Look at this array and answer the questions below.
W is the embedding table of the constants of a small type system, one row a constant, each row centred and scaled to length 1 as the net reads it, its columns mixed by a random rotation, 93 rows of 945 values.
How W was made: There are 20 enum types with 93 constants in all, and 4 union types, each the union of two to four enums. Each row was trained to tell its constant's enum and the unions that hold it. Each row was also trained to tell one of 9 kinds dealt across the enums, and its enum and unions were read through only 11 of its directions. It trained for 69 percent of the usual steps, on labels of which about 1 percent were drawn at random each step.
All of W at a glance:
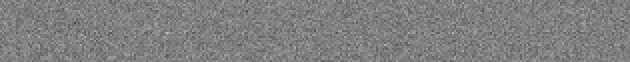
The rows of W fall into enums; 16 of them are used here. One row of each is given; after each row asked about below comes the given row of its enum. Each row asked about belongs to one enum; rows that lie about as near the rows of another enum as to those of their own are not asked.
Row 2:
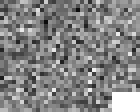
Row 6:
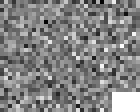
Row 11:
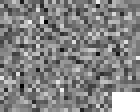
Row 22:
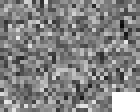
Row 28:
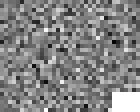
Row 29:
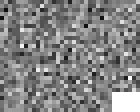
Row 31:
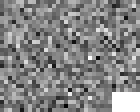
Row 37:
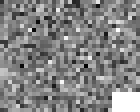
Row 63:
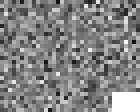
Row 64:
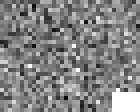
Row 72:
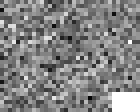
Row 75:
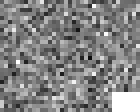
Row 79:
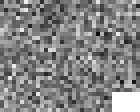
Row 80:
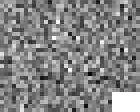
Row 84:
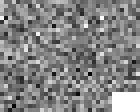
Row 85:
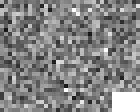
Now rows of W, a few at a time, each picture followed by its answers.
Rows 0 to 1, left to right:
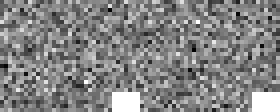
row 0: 2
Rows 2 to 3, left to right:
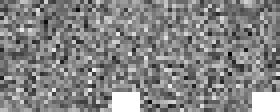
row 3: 84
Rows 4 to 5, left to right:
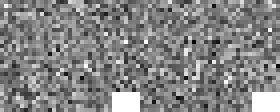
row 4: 63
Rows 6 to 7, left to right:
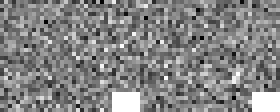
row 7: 72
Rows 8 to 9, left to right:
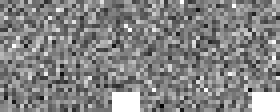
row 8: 80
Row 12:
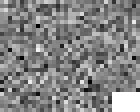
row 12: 63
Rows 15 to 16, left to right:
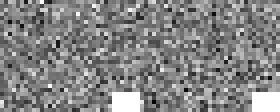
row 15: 85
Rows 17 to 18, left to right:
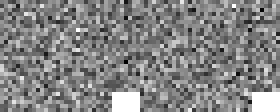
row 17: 37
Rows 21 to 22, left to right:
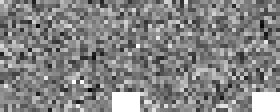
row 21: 63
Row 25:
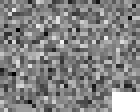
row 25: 75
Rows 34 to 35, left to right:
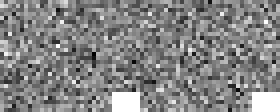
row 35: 72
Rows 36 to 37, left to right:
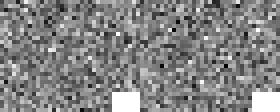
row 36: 79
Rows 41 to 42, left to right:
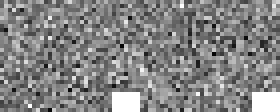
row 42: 37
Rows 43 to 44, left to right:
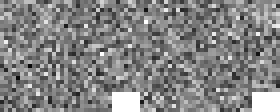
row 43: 84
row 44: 11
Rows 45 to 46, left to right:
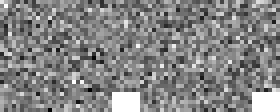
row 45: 63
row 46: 80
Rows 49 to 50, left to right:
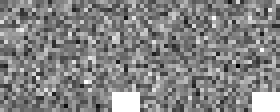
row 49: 2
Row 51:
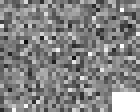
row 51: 6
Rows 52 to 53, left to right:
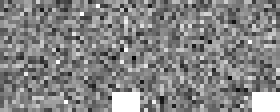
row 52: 63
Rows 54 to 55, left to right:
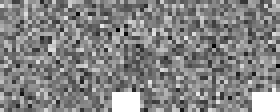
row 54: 79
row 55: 6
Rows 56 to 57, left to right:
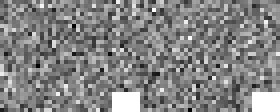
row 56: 37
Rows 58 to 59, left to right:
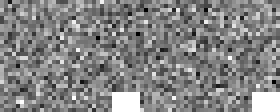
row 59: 31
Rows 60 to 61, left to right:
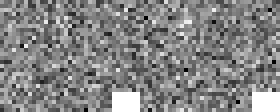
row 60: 28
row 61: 84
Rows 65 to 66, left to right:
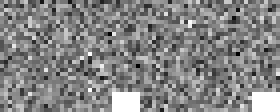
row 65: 6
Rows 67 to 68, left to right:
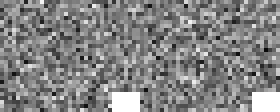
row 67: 75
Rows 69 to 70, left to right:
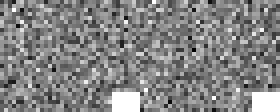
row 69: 72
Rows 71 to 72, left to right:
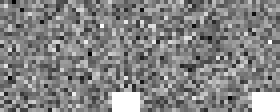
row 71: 72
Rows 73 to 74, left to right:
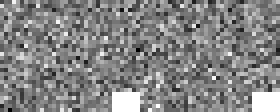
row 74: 29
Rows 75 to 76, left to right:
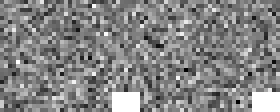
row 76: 84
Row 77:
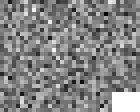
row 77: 6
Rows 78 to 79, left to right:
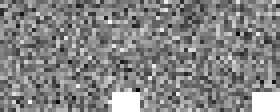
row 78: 72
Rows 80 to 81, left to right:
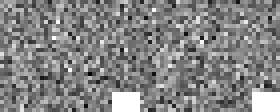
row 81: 75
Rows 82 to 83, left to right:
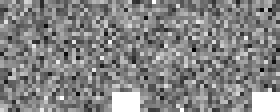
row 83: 84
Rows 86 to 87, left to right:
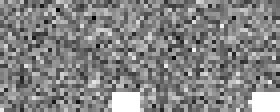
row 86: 31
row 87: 31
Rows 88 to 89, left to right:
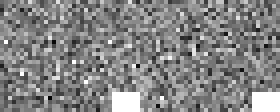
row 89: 11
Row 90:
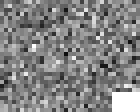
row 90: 80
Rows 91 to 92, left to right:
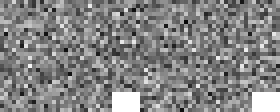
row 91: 11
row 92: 6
